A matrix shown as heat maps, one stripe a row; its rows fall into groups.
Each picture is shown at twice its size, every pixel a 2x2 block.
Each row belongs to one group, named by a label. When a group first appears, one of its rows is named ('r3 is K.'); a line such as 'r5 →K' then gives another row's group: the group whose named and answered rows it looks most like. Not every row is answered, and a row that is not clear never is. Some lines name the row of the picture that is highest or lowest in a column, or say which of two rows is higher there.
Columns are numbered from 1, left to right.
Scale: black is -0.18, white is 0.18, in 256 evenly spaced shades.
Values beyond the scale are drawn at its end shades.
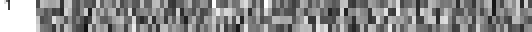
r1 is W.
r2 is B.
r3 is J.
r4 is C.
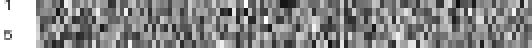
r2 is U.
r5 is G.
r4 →J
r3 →C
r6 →B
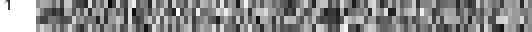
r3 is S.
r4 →W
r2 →B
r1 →W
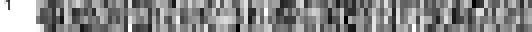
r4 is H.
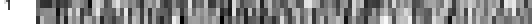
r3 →U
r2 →U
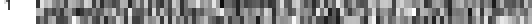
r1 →U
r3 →S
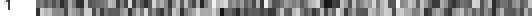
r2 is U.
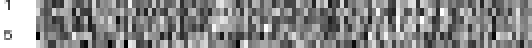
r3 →B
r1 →B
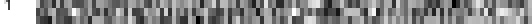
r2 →S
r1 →C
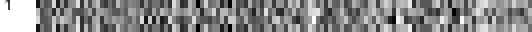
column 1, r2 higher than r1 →Yes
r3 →J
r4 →U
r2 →C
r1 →U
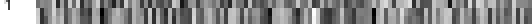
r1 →U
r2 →J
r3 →J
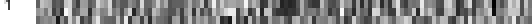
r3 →U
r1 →W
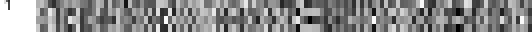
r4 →J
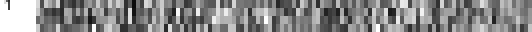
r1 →G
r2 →B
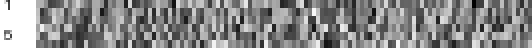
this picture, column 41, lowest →5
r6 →B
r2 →J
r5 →G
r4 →W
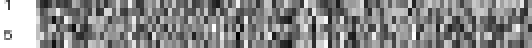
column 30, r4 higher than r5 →No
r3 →C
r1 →S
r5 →W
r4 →J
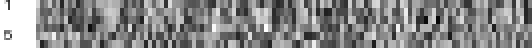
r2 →G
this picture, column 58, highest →4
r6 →J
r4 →B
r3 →G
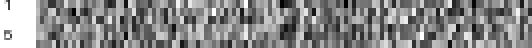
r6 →U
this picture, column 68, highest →2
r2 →J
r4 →W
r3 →G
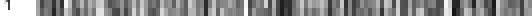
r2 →C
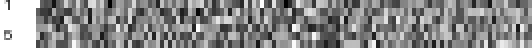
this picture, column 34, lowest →6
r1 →C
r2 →S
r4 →U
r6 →S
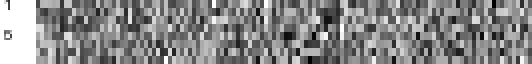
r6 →U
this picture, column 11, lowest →3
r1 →W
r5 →W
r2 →S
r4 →G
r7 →J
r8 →U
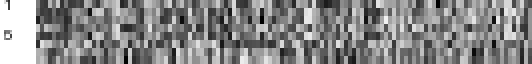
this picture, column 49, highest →7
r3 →S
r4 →G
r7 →H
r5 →S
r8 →H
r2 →S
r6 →U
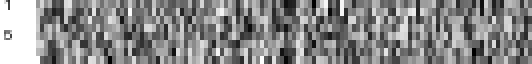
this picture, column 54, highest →6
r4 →G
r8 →C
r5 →G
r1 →W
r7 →H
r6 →H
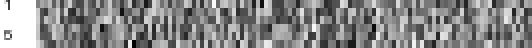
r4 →J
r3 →G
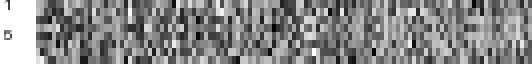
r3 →S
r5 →S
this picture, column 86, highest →4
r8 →H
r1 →H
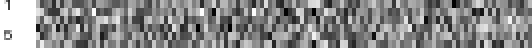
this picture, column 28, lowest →5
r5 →J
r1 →C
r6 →W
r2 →H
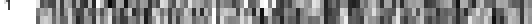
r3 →W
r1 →C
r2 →W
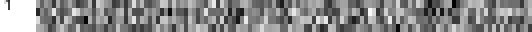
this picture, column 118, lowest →4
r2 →S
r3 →C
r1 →C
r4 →H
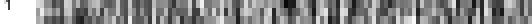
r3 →B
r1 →W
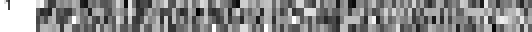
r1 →H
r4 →W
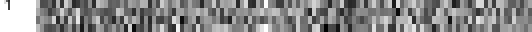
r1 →C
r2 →H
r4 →B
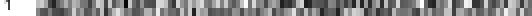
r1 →H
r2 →S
